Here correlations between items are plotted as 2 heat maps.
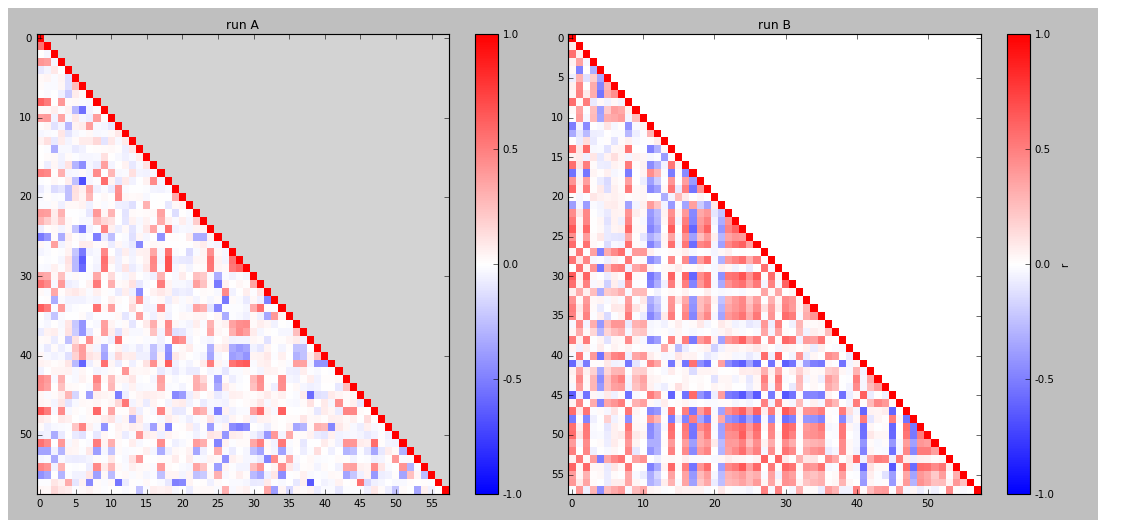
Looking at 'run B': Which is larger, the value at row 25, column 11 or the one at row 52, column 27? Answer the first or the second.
the second
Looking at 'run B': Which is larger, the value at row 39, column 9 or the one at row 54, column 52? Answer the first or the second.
the second
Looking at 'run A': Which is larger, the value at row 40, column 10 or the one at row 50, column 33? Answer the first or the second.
the second
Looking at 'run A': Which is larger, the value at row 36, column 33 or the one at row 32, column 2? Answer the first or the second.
the second
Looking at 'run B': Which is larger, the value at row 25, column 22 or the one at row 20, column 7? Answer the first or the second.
the first
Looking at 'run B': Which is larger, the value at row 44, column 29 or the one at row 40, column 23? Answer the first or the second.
the first
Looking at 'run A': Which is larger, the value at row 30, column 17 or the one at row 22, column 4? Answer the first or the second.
the first
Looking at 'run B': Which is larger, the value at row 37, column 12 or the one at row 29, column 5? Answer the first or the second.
the second
